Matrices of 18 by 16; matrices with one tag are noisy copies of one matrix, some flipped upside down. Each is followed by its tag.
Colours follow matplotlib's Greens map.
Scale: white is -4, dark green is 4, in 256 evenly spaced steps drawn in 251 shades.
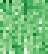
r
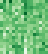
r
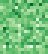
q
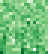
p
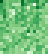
p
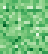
q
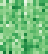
r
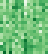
r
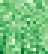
p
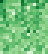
p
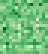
q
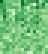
p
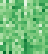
r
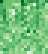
p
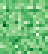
q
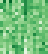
r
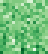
p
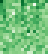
p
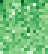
p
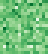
q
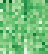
r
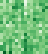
r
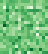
q
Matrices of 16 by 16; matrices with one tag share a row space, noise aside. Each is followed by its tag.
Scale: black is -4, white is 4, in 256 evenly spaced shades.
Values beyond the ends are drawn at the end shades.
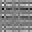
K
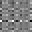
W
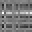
K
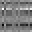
K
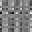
W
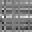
K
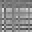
K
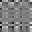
W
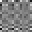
W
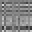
K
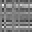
K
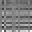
K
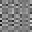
W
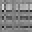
K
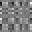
W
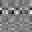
W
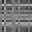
K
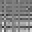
K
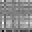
K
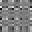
W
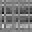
K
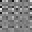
W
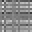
K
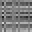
K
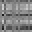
K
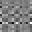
W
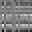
K
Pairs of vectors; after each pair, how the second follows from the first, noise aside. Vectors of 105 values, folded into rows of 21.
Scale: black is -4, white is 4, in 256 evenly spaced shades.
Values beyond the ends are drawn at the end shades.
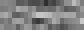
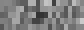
sign-scrambled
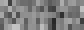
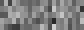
sign-scrambled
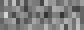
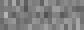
shrunk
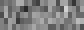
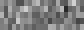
negated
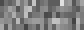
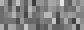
sign-scrambled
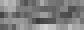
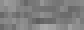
shrunk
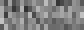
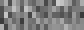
negated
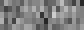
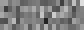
sign-scrambled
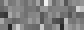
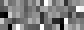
scaled up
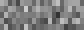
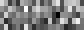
scaled up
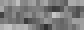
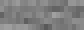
shrunk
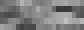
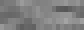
shrunk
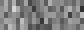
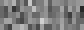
sign-scrambled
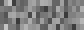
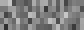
sign-scrambled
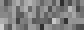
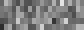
negated
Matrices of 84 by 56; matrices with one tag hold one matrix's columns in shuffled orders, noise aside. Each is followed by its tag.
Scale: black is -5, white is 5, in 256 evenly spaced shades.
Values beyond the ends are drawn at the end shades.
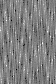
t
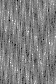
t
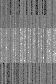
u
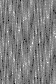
t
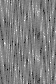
t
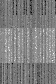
u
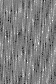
t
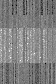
u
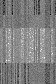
u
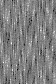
t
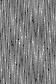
t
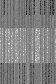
u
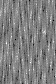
t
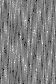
t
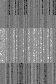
u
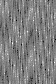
t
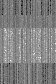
u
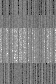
u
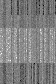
u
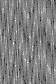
t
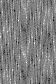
t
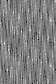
t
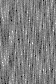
t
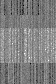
u
